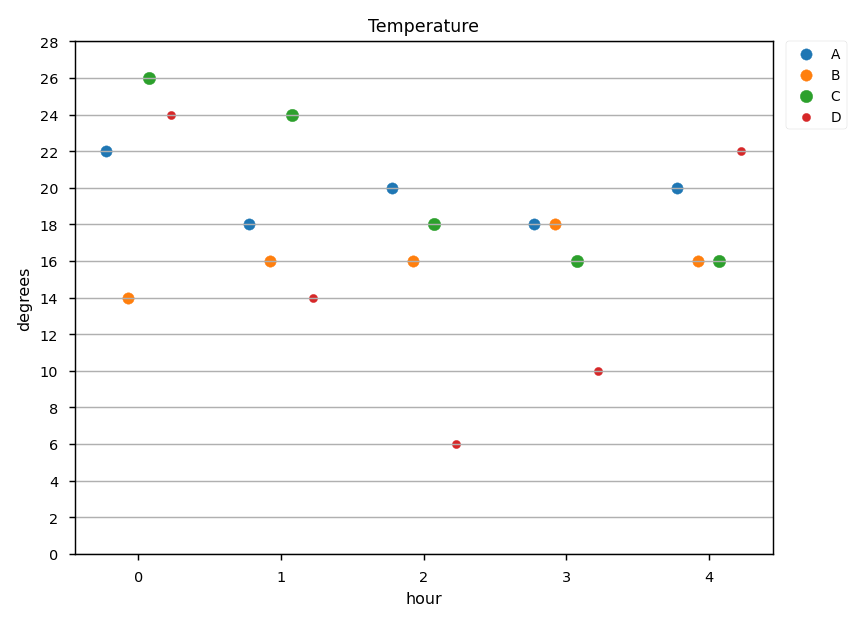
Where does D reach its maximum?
0
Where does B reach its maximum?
3
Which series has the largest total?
C
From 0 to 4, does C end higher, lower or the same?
lower
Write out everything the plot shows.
Title: Temperature
x-axis: hour, ticks 0 1 2 3 4
y-axis: degrees, ticks 0 2 4 6 8 10 12 14 16 18 20 22 24 26 28
Legend: A, B, C, D
Values:
A: 22 18 20 18 20
B: 14 16 16 18 16
C: 26 24 18 16 16
D: 24 14 6 10 22
